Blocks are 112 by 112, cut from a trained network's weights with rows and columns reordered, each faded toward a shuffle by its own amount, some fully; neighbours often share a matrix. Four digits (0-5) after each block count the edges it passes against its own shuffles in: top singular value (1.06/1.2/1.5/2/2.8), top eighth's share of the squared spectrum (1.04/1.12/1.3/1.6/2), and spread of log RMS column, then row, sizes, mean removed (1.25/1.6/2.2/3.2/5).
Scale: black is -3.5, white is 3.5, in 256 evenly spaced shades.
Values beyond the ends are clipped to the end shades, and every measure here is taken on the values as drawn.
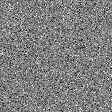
0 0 0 0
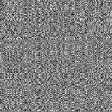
4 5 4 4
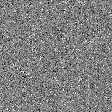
0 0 0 0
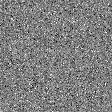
0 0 0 0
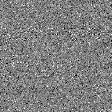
3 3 1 1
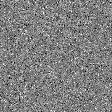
0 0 0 0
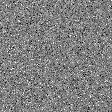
0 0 0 0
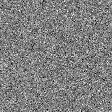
2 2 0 0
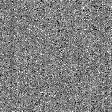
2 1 0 1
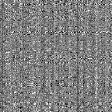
3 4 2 4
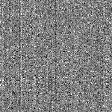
3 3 1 2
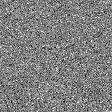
2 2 0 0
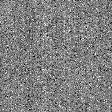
2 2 1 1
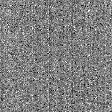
3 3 1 2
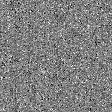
1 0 0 0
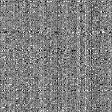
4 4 2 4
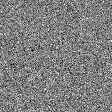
2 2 0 0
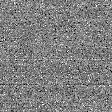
2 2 1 0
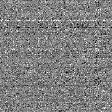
3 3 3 2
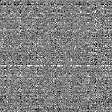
4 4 3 2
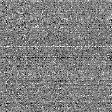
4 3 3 2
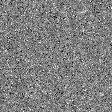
1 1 0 0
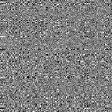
4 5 3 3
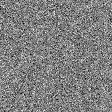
1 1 0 0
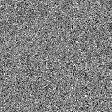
3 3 1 1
